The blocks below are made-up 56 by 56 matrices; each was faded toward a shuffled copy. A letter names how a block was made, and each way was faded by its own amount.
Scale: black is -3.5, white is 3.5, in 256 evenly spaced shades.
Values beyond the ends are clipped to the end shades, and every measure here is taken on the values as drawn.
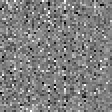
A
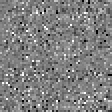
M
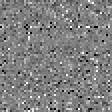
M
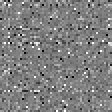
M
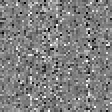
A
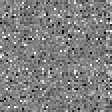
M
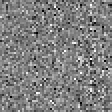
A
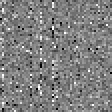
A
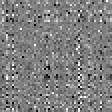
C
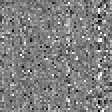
A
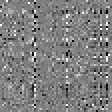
C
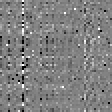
C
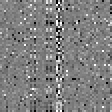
C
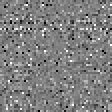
M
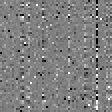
C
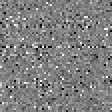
M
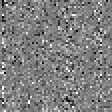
A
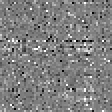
M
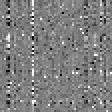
C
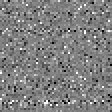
M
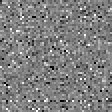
M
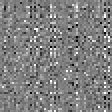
C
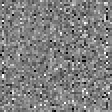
A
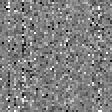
A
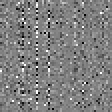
C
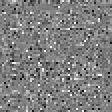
M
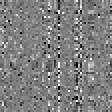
C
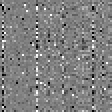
C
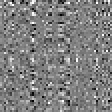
C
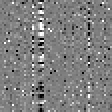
C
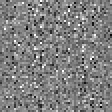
A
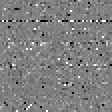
M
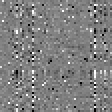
C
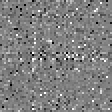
M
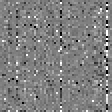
C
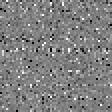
M
